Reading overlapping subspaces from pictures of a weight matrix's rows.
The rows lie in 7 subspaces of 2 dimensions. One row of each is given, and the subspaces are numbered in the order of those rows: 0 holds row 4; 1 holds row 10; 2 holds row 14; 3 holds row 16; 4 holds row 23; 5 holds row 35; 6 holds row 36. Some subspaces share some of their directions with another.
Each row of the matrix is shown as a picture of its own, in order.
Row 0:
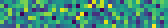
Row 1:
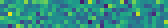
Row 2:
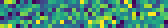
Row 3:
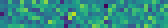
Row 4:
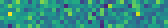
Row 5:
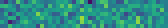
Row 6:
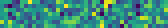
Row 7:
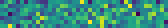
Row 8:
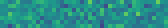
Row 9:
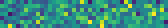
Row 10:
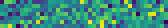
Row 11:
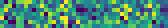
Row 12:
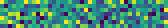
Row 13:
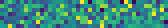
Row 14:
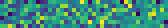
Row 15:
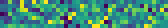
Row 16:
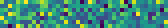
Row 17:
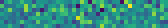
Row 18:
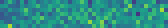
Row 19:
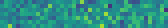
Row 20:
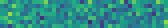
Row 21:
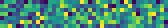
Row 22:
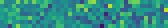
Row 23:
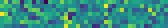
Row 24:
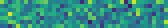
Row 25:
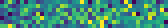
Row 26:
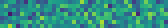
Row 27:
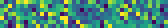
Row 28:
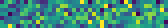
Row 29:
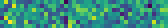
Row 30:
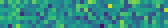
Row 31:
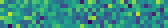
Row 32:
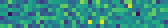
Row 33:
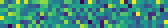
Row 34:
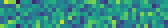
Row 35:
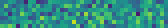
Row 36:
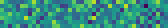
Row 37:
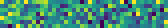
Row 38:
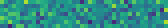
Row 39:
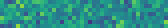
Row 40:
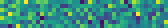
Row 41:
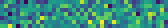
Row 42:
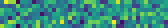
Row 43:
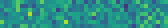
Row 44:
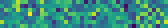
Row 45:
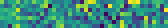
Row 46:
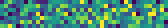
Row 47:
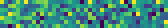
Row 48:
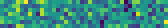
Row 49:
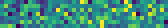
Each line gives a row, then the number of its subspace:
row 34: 1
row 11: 3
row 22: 2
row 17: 5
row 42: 1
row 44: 6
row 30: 2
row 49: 6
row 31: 6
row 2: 1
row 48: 6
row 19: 2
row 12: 0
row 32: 2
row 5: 1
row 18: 4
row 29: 3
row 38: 0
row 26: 5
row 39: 1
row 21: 4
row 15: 4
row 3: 4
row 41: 5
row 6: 0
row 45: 2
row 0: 5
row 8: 0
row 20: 3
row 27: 3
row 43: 6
